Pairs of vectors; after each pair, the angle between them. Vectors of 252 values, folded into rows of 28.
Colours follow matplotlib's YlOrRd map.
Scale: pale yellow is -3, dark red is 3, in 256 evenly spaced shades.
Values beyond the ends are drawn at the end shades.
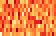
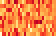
partly aligned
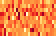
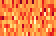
orthogonal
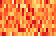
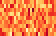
partly aligned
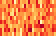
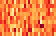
nearly parallel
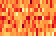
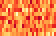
nearly parallel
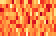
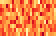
nearly parallel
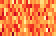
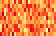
nearly parallel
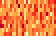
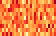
partly aligned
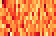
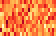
partly aligned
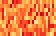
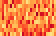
nearly parallel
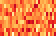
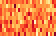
partly aligned
